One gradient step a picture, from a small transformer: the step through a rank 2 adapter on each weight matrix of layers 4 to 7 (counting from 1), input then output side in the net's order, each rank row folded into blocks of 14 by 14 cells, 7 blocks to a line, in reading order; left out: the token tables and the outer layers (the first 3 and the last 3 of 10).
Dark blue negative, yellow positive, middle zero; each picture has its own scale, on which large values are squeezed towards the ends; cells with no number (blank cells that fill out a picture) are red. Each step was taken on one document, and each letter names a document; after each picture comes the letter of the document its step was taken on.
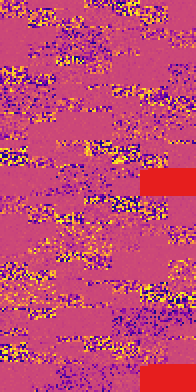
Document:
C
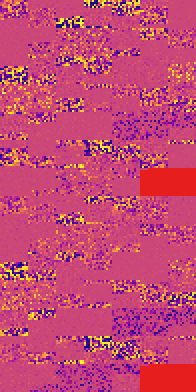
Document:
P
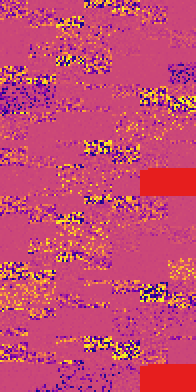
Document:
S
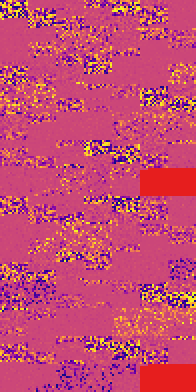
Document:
C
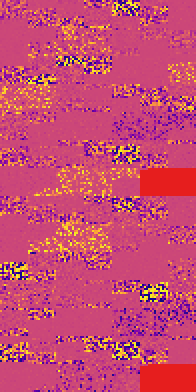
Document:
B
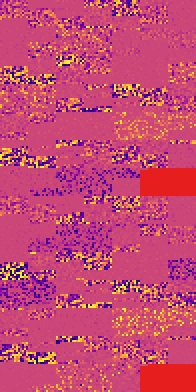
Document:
C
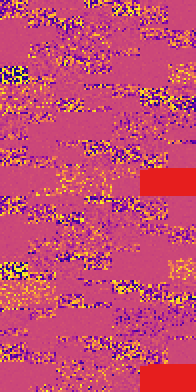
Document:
B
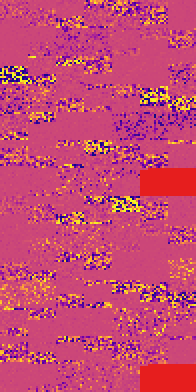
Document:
S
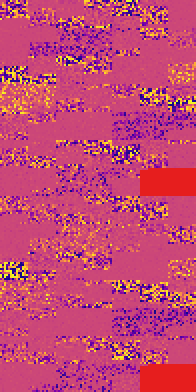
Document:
B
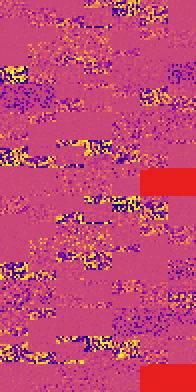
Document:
P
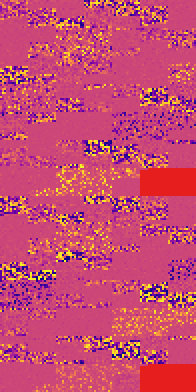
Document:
S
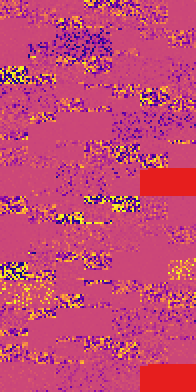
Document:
P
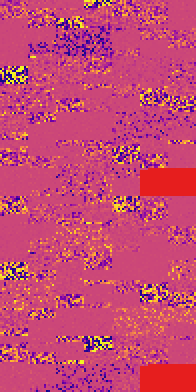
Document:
P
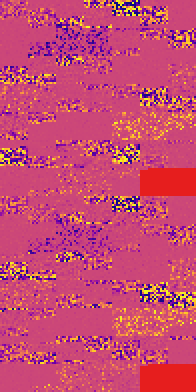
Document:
C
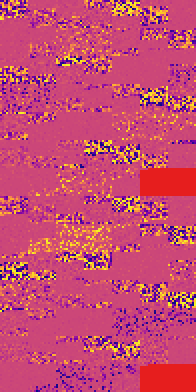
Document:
S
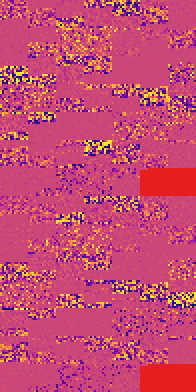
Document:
S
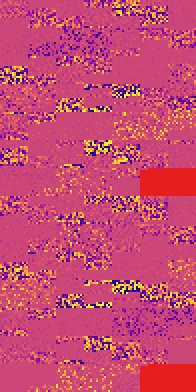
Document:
C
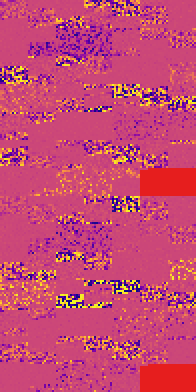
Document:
C
